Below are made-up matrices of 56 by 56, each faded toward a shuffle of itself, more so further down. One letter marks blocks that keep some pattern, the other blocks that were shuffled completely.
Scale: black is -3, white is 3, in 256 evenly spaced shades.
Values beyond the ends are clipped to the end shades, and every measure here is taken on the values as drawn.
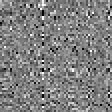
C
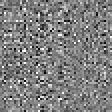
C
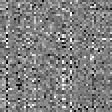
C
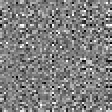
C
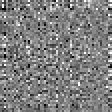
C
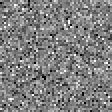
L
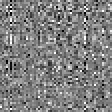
C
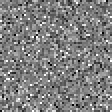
L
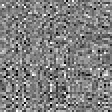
C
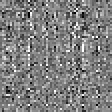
C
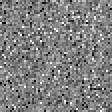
L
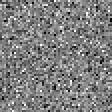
L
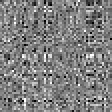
C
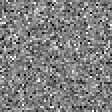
L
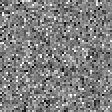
L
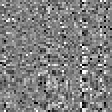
C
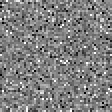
L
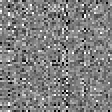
C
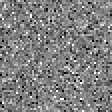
L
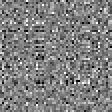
C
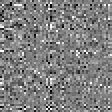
C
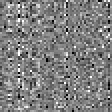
C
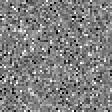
L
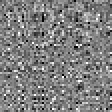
C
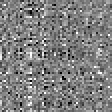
C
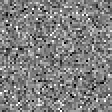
L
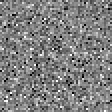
L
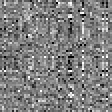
C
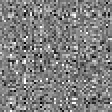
C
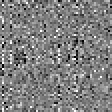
C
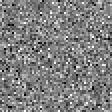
L
